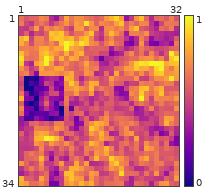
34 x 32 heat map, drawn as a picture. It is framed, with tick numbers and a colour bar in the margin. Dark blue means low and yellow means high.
The ninth with the highest average is the top left. In the middle left lies a patch that is lower than the rest. The texture is blotchy. The middle left is the ninth with the lowest average.
